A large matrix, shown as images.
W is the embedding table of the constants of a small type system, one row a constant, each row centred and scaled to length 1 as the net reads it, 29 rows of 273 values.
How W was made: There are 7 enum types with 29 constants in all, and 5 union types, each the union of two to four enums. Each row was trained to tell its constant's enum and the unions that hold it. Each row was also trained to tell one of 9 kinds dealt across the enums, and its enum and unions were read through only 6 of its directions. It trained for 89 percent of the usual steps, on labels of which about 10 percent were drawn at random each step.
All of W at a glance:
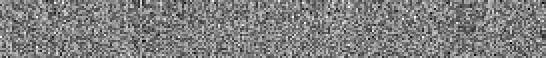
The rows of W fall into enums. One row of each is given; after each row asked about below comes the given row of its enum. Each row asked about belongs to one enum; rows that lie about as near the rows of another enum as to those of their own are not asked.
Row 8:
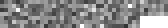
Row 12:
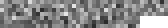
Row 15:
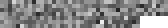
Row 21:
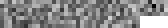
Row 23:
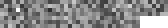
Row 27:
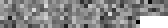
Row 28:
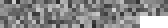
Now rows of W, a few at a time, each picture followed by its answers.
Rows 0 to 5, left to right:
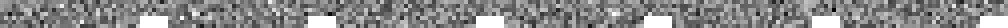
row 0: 12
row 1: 12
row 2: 15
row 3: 15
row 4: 21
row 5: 27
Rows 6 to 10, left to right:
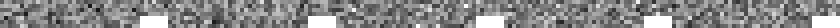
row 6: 8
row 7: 15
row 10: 21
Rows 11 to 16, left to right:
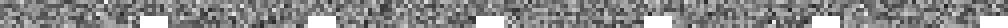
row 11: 28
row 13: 15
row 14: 23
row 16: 28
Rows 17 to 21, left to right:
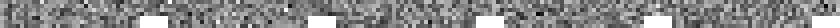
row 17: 27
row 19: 12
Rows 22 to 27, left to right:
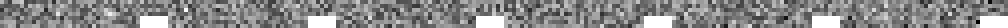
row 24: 21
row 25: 23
